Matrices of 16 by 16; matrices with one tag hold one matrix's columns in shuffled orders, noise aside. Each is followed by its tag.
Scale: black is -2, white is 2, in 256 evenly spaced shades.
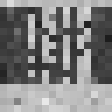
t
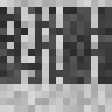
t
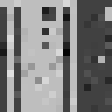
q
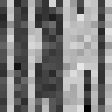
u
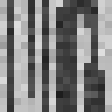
u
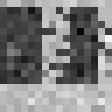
t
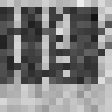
t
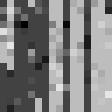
u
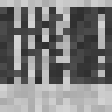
t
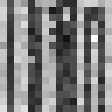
q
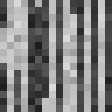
u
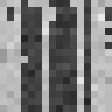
q
